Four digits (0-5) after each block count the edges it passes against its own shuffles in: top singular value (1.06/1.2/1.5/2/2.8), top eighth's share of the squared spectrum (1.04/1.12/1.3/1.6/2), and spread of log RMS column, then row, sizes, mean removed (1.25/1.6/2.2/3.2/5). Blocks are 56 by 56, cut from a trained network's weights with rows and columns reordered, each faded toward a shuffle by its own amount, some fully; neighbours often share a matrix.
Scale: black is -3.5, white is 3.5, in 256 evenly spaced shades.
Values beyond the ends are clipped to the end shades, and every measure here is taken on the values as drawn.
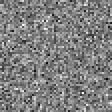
1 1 0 0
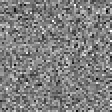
3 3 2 0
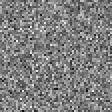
2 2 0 0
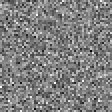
0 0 0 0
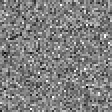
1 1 0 0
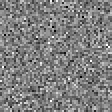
0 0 0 0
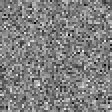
0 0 0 0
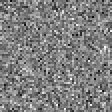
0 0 0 0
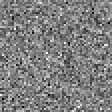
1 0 0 0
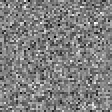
2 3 1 1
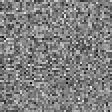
3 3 1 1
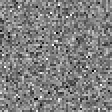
1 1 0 0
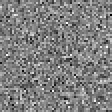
1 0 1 0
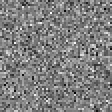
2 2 0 0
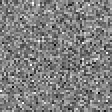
2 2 0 0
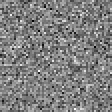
1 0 0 0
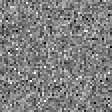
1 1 0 0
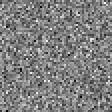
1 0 0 0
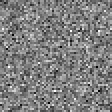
3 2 1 1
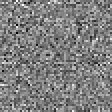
3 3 0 2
